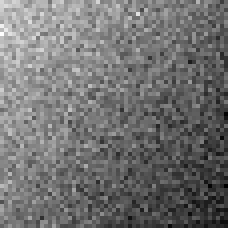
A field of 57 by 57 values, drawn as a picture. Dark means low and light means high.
Stripes: none. Slope: up to the top left. Ninth with the lowest average: bottom right. Ninth with the highest average: top left. Odd rows or columns: none.
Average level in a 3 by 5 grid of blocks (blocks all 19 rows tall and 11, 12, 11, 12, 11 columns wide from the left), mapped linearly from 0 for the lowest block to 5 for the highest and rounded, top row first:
5 4 3 3 2 / 4 3 2 2 1 / 3 2 1 1 0
